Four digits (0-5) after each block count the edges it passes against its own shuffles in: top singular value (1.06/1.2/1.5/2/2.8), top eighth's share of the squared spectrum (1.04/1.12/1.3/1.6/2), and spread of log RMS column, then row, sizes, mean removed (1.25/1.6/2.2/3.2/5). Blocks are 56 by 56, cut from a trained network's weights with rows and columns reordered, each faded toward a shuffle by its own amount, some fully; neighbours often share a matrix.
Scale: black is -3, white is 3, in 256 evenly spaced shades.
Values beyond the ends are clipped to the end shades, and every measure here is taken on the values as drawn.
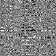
3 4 2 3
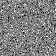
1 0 0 0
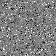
0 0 0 0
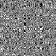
3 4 2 2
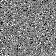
0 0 0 0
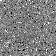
1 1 0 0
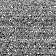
3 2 0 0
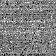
3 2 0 1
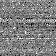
3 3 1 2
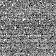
2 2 0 1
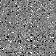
3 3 1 2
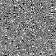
3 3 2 1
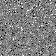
0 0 0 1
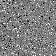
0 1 0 0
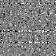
3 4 2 2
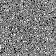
1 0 0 0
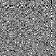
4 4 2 2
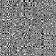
3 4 2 2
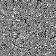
2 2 1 1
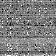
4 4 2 1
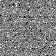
1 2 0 0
